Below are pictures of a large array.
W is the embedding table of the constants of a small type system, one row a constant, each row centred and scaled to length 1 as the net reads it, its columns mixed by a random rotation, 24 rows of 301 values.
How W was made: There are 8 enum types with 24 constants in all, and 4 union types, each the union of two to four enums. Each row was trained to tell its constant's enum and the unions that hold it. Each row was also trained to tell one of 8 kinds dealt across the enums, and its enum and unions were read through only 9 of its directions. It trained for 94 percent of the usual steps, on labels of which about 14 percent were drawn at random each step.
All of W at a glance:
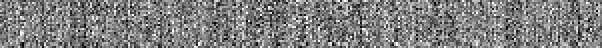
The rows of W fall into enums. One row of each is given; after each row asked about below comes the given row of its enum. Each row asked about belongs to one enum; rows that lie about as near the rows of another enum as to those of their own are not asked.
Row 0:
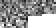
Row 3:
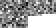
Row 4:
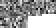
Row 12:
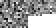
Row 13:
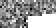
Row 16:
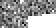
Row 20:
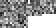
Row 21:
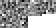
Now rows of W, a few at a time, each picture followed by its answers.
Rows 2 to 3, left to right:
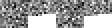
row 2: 21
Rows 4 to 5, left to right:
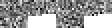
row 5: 21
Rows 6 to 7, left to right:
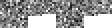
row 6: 3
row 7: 12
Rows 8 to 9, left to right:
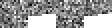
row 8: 16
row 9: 13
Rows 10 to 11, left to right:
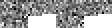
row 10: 0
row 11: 4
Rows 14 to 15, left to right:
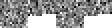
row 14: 20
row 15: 4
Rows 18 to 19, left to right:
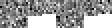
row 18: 13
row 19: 4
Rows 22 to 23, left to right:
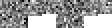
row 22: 21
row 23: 12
